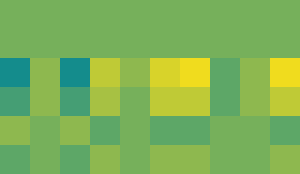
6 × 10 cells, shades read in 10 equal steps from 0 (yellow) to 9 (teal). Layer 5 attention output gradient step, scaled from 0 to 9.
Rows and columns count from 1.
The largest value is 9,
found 2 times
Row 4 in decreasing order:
7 7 6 5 4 4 3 2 2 2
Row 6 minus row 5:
2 0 2 -2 0 -2 -2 0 0 -2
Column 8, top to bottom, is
5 5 6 6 5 5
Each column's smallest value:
4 4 4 2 4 1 0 5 4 0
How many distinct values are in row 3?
6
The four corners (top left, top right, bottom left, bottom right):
5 5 6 4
